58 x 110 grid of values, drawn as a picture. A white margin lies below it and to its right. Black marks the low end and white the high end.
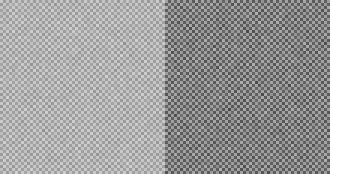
The table splits into one row of 2 panels. Panel 1,1: high, checkered. Panel 1,2: middling, checkered, strong in contrast.
